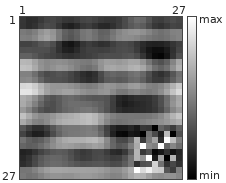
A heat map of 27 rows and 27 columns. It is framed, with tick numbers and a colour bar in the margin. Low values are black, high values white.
Stripes running across repeat 6 times from top to bottom. The middle left is the ninth with the highest average. Values change most from cell to cell in the bottom right. An odd patch, rougher than its surroundings, sits in the bottom right.
